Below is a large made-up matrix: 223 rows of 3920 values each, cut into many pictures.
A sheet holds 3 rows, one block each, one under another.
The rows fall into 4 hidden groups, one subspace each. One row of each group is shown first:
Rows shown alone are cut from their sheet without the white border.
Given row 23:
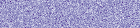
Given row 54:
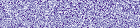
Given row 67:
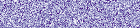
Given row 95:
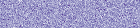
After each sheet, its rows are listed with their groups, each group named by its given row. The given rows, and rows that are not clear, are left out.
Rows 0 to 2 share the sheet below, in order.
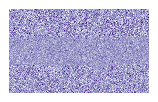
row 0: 67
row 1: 67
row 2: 67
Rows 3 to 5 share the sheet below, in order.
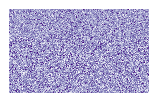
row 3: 95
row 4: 23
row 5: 95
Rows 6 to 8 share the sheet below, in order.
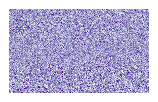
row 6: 54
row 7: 23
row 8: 54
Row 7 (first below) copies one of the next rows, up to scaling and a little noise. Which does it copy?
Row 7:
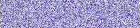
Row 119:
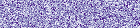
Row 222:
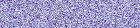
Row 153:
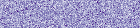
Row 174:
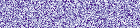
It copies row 174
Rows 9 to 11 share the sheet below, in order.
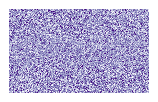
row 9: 67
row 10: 23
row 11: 95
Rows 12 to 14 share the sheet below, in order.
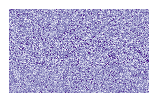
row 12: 23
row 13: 23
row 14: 54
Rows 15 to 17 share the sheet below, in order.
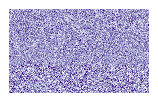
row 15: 95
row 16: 54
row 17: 67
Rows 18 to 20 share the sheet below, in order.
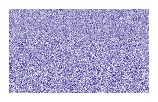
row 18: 54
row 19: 95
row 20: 23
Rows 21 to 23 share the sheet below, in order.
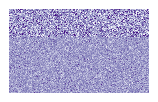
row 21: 23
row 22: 67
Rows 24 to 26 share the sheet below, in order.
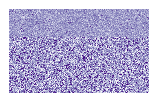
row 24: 95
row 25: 67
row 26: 95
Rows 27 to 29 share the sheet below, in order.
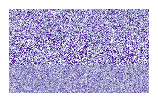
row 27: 67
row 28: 67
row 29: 67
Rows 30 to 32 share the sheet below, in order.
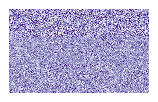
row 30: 23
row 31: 54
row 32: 95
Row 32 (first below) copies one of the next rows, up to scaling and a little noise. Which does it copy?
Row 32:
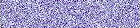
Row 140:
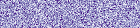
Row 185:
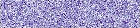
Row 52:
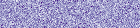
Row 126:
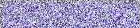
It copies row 52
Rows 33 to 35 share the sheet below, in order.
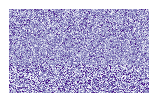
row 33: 67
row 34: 23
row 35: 23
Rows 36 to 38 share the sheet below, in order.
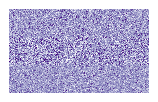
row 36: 95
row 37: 95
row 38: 23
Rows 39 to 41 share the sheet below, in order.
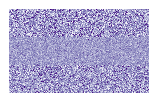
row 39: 54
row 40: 23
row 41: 67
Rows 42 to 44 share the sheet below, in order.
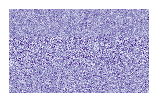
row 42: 67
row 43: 95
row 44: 23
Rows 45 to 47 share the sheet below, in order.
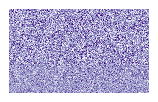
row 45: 95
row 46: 67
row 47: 54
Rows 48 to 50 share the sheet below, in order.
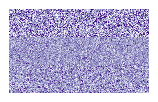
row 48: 23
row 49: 67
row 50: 54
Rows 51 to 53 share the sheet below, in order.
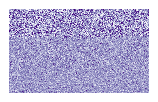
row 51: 95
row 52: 95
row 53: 95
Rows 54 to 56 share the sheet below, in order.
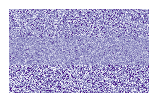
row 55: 54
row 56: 67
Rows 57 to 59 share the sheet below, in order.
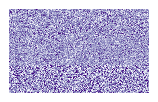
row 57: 23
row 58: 95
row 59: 54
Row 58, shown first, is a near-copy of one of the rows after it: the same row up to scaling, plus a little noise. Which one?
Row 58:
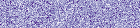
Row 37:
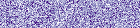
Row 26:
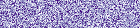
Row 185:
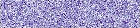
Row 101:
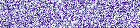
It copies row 37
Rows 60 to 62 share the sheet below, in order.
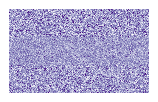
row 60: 67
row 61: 95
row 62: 23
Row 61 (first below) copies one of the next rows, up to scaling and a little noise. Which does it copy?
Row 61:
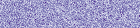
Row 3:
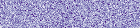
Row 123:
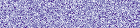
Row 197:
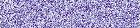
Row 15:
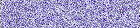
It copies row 15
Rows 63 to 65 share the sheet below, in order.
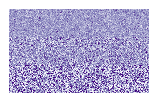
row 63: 23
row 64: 54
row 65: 95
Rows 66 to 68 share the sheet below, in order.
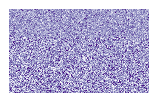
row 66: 67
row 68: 67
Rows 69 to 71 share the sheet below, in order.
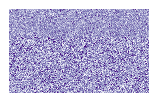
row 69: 54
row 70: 67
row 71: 67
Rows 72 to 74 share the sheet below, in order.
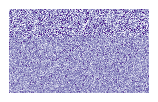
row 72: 23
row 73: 95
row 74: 95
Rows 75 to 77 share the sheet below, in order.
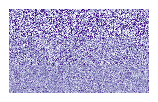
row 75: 95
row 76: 95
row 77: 54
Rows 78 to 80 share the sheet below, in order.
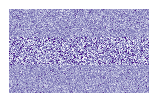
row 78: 95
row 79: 67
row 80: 54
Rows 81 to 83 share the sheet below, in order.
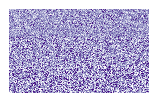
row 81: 54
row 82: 23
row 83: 23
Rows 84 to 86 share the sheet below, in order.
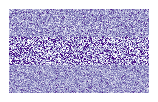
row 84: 23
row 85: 67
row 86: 23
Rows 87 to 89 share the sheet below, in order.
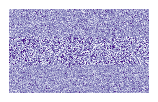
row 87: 95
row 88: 95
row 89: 95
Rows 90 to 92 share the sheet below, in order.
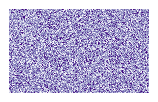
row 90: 95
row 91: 54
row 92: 54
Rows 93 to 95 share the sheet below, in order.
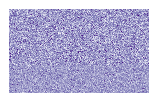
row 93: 23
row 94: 95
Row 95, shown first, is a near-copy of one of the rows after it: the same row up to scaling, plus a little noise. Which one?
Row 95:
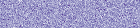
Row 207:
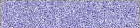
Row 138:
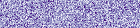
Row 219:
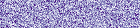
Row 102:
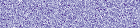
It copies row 102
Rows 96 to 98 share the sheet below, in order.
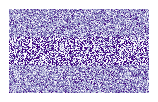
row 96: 23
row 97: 95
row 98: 54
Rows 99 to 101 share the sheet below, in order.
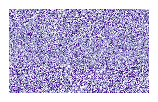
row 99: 54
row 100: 95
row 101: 95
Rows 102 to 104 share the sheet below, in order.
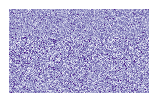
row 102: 95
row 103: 67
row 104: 67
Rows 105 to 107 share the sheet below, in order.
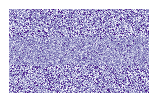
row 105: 54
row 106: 67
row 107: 95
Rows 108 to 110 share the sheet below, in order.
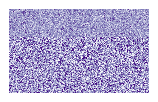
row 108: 95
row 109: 67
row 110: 23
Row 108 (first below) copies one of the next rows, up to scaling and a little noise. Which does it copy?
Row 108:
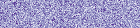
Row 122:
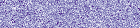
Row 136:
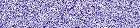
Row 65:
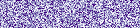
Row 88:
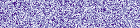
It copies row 88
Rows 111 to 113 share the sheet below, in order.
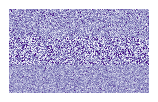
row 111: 54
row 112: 95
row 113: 23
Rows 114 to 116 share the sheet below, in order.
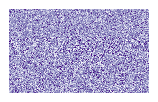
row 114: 23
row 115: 54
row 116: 95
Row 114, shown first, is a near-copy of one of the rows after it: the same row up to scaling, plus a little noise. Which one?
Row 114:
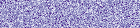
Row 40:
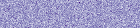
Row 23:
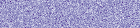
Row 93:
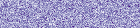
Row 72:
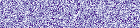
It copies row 23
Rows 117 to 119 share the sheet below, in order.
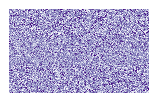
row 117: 23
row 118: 54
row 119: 23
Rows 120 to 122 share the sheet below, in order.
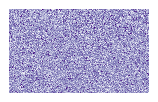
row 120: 54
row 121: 23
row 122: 95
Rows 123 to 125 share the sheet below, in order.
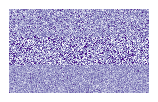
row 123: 95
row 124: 67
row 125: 23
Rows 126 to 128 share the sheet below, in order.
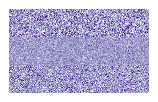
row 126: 95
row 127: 67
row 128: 95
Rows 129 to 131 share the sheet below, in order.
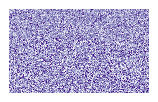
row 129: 23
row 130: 95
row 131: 23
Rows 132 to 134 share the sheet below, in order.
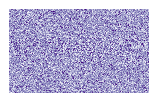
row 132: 67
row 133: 54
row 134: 67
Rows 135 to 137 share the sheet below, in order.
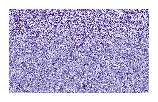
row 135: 54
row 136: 95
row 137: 67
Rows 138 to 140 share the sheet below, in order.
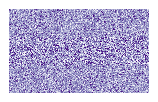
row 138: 95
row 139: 23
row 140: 95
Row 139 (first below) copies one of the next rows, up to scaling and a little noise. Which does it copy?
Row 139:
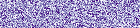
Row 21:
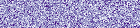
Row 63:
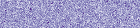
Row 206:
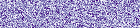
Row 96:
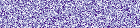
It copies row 206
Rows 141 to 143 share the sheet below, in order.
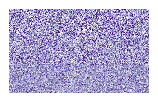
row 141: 67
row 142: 67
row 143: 95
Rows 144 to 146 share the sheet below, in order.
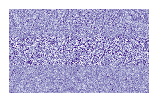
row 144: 54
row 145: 54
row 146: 67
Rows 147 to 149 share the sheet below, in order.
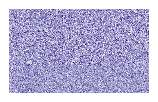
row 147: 54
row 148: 54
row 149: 95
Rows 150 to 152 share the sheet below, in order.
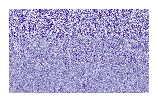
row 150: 95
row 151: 54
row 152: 67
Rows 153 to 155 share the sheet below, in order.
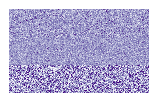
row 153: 23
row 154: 23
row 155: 67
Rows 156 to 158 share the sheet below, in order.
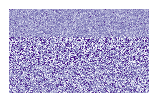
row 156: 95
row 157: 23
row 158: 95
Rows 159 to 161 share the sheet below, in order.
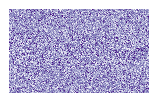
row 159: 54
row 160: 95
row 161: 23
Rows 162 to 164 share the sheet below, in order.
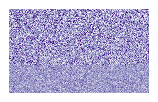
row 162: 54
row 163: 54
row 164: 67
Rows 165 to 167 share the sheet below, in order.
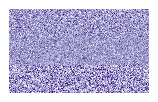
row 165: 54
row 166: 67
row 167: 23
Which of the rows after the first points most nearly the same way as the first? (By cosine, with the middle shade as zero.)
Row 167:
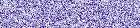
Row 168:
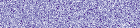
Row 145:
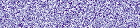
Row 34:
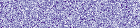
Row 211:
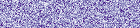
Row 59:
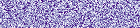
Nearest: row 34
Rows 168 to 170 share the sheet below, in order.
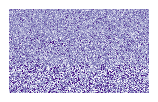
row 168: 23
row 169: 54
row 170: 23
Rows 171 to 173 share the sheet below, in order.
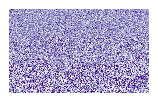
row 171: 23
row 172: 54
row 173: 95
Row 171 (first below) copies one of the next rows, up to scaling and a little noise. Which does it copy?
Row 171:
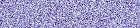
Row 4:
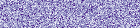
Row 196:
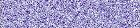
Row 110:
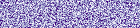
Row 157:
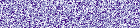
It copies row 110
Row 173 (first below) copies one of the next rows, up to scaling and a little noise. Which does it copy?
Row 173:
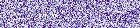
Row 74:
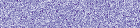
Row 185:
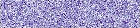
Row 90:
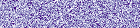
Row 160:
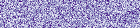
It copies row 160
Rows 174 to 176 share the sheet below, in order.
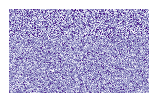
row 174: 23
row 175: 67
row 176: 54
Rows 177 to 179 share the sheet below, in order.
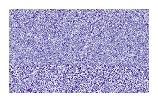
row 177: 54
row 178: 67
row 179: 54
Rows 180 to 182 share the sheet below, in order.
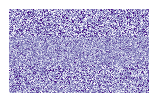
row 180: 67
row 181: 23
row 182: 54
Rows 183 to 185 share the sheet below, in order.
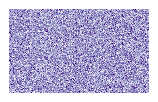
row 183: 54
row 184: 54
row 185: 95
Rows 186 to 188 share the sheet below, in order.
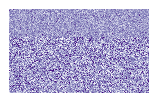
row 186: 95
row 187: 95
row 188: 54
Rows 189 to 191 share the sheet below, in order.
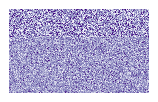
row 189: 67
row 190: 23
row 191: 54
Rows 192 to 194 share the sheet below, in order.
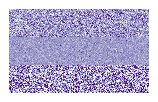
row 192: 54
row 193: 67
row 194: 54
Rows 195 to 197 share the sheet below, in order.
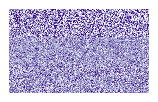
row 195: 54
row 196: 23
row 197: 95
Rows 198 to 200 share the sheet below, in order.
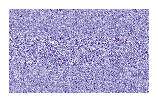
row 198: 54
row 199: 54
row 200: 54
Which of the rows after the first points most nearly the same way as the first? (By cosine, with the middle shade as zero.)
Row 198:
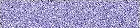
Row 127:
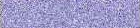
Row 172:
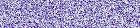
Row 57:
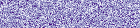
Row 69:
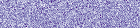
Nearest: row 69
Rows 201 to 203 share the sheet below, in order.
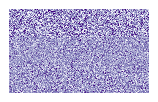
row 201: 67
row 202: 54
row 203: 95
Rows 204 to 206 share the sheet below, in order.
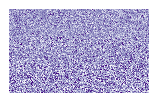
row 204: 54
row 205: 54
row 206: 23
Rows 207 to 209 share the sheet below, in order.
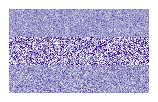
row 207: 95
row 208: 23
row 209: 67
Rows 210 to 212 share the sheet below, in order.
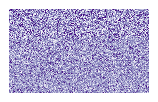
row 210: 23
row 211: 67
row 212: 54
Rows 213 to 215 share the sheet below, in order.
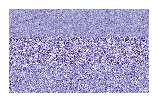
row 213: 23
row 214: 23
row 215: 95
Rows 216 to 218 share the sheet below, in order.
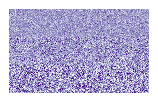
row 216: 23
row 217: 67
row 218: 67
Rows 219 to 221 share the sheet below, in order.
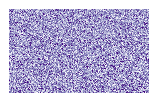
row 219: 95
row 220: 54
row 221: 23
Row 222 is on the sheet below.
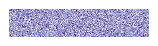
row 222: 23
